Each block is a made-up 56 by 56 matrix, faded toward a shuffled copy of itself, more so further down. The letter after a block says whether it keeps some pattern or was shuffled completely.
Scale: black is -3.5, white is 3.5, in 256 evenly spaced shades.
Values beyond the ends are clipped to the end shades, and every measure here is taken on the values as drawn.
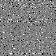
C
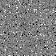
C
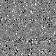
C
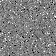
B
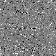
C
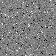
B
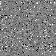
C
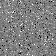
B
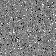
B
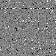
C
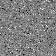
B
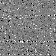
C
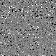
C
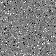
B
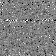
C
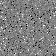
B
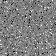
B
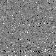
C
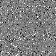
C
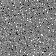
B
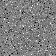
B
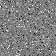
B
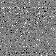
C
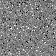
B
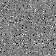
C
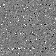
C
